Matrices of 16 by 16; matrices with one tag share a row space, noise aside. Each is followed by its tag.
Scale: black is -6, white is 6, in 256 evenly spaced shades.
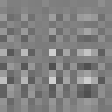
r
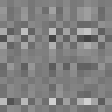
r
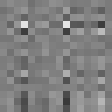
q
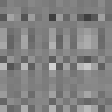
r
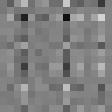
q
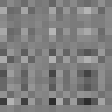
r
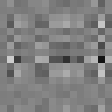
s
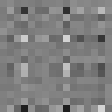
q
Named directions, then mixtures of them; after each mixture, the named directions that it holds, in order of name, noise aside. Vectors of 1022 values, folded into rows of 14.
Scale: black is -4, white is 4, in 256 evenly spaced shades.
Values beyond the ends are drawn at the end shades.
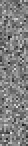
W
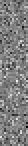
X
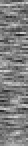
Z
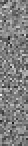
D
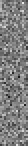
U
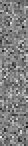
X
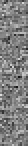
D, U, Z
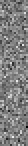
X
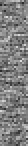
U, W, Z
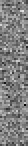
U, Z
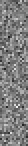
W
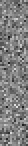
W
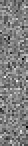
D, W, X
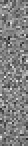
D, X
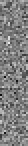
D, X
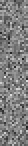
D, W, X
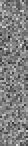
U, W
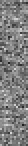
W, Z
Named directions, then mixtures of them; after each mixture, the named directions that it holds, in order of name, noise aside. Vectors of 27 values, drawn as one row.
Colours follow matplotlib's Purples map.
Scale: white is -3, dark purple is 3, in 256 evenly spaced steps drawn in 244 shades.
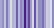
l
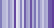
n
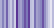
l, n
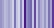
l, n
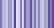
n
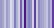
l, n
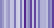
l, n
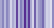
l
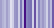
l, n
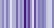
l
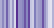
l, n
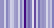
l, n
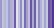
n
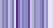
l, n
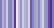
l, n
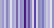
l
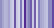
l, n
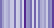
l, n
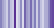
n
